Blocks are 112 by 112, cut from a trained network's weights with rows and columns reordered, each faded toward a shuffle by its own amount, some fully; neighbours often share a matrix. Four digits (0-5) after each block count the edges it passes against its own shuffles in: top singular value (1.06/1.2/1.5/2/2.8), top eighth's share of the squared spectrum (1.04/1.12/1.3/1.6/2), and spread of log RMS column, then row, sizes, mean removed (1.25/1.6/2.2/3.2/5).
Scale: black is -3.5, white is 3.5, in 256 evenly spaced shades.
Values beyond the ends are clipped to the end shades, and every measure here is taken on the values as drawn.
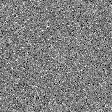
0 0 0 0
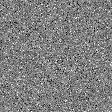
0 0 0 0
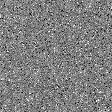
0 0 0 0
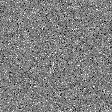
0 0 0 0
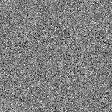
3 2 0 1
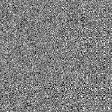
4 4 3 2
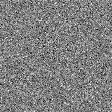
0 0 0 0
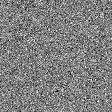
1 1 0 0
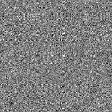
3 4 1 3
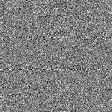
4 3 0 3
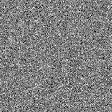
3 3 0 2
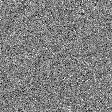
1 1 0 0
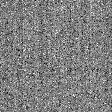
2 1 0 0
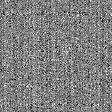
3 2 0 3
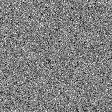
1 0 0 0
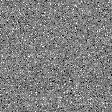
1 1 1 0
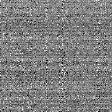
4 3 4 2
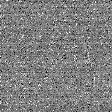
2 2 2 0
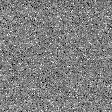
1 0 0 0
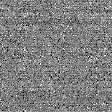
3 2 2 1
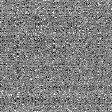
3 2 2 0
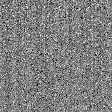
2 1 0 0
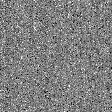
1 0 0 0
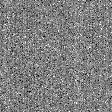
2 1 0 1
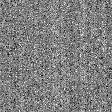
2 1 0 0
